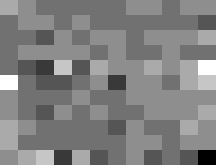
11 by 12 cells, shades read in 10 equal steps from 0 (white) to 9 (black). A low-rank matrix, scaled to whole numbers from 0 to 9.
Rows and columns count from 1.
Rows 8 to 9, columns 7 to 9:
5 5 4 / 6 4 5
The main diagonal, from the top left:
3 4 6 4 6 4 5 5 5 5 6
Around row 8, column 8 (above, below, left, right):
4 4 5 4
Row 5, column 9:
3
